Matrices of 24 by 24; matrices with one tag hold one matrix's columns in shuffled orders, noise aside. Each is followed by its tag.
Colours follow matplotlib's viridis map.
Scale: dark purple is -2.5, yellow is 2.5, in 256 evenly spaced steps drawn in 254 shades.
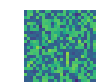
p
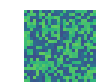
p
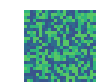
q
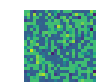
p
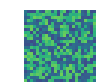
q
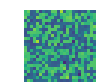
q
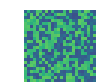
p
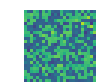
q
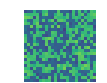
q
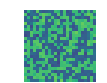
p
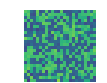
q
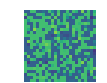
p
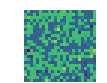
q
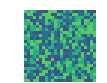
p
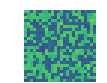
q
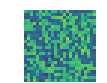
p
